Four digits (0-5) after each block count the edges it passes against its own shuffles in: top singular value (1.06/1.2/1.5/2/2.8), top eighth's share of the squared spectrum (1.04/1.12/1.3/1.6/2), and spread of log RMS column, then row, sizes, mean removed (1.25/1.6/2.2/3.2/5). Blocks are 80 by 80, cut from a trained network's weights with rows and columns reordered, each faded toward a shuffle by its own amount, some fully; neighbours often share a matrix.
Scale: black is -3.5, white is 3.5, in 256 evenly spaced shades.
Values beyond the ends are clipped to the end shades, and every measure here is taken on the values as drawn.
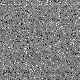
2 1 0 0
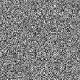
4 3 2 1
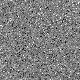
0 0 0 0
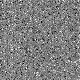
2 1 0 0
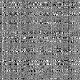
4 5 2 4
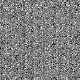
3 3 0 3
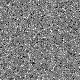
0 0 0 0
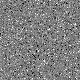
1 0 0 0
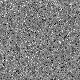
0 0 0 0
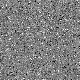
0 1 0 0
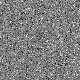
0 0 0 0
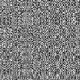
4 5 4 2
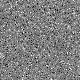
0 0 0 0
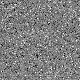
0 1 0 0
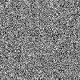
3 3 1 1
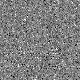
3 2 0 1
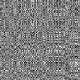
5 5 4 3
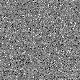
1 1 0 0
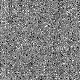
1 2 0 1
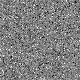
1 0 0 0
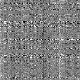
3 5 2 4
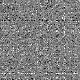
3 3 2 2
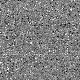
1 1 0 0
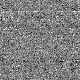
2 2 1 1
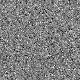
2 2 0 0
